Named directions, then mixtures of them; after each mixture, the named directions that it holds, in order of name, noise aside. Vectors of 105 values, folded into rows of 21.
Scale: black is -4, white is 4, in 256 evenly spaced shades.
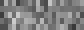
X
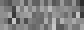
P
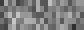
X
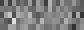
P, X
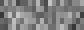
X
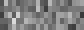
X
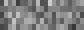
X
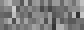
P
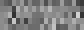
P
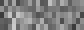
X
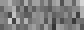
P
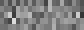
P, X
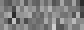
P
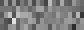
P, X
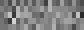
P, X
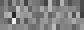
P, X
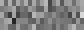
P, X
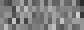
P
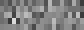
P, X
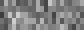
X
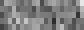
P, X
